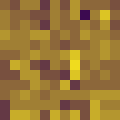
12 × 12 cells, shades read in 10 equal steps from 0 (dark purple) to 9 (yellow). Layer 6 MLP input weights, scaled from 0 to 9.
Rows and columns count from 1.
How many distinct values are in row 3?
5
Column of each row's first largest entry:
8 11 11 1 11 8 8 8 7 3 10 2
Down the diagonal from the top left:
4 4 5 6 5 5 4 8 4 6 5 6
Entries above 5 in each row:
1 2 1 4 1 4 3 3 2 4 1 8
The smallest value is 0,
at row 2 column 9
